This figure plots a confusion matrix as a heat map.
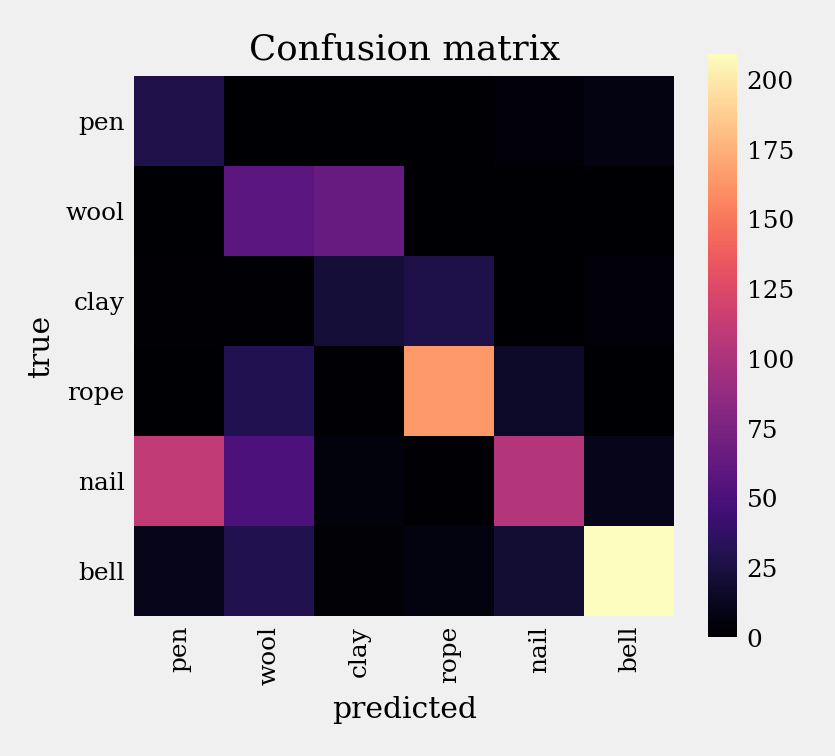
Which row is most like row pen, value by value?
clay
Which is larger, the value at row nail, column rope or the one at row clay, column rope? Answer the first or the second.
the second
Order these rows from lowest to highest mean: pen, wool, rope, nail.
pen, wool, rope, nail
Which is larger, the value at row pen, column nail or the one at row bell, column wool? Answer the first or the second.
the second
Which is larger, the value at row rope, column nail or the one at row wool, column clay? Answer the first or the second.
the second
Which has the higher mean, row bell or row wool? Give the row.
bell
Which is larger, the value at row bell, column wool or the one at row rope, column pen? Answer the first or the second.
the first
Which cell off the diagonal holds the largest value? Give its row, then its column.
nail, pen
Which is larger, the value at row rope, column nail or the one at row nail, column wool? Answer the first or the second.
the second
